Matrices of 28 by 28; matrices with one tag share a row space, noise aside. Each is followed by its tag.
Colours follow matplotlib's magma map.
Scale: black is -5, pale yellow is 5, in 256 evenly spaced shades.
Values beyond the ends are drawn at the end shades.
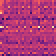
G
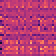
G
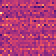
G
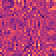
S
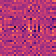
S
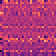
G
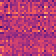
G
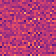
S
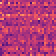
G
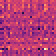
G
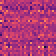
G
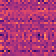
G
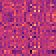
S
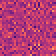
S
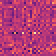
S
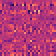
S
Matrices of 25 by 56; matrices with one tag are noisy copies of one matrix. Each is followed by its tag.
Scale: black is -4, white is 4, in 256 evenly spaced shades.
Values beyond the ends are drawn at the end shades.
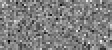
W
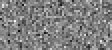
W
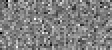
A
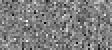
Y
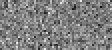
A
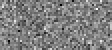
W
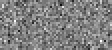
W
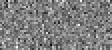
A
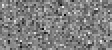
W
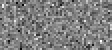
W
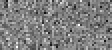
A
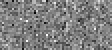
Y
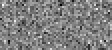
W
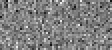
A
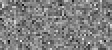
W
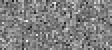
Y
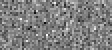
Y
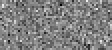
W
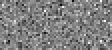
W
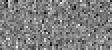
A
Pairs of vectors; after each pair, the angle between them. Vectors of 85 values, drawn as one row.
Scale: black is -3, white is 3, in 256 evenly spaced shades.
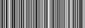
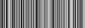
nearly parallel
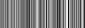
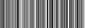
partly opposed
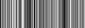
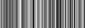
partly opposed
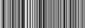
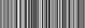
partly opposed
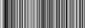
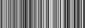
partly opposed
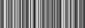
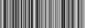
nearly opposite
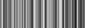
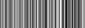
partly aligned
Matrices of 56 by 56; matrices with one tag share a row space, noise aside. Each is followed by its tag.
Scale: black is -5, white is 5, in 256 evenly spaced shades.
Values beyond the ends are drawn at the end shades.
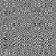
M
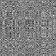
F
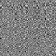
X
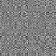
X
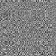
M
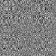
M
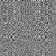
M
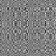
X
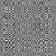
M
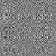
M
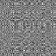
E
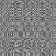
E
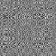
M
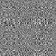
M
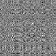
E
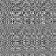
E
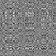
F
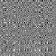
M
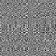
X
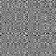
X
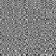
X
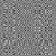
M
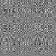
M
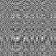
E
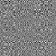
M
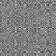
X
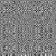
M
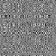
M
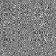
M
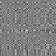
X
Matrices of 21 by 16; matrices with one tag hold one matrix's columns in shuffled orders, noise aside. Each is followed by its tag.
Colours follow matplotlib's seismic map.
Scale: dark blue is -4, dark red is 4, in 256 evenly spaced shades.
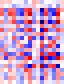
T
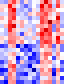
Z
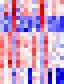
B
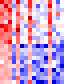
Z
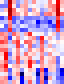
B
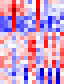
B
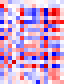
T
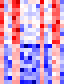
Z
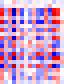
T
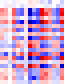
T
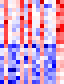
Z
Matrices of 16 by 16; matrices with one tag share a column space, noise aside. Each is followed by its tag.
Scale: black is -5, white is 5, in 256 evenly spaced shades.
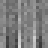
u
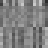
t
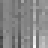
u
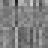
t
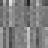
t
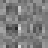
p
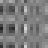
p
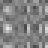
p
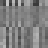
t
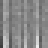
u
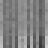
u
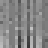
u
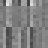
t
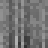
u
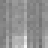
u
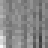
u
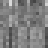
t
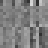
t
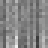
u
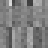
t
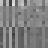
t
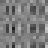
p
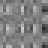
p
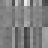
t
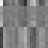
t
